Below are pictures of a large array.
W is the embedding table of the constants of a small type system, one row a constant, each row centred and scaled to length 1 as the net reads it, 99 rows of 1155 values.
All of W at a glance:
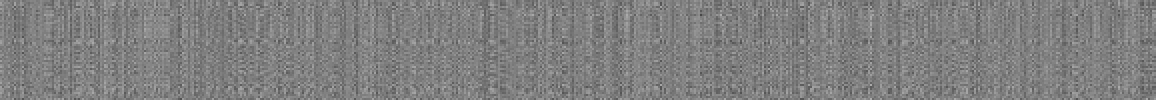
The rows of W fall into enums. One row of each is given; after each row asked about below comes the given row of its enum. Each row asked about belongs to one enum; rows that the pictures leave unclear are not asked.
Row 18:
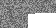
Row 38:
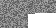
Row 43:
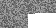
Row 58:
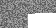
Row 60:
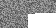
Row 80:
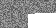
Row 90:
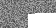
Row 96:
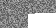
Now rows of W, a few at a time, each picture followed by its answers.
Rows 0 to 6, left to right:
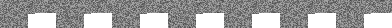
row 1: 18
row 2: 38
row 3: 60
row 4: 38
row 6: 80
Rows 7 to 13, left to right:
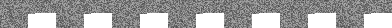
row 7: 18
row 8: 43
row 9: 38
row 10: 90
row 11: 58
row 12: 80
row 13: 43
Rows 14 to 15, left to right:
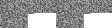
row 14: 58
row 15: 58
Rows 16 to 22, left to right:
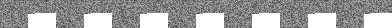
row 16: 80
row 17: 90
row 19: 90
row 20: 38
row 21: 80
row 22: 58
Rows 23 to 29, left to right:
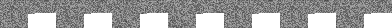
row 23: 80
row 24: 18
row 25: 90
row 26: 43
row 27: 80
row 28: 80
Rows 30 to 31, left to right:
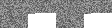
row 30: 18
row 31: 90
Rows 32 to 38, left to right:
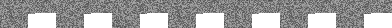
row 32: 18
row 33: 38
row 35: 18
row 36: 80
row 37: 18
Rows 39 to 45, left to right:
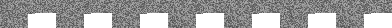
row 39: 58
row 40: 38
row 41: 38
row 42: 43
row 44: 18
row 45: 43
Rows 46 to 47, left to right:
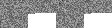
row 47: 96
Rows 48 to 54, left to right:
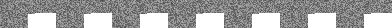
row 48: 58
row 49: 80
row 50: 43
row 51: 96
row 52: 18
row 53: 80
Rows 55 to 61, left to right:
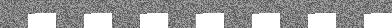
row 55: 90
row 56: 18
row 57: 60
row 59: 18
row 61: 38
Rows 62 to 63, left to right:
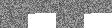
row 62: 18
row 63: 96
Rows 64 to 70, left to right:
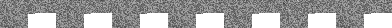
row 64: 43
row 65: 80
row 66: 43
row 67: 43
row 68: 18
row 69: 96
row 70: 43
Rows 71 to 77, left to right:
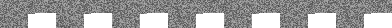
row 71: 38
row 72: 43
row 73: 58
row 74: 18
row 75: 58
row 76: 38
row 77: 18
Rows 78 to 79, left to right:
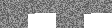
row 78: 96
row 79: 38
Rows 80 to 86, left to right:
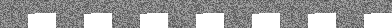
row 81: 38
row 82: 60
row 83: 43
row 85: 80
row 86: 60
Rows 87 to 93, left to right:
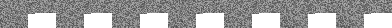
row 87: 60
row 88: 38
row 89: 38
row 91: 38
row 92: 43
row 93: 43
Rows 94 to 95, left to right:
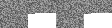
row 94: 60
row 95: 58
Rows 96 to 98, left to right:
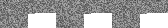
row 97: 43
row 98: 80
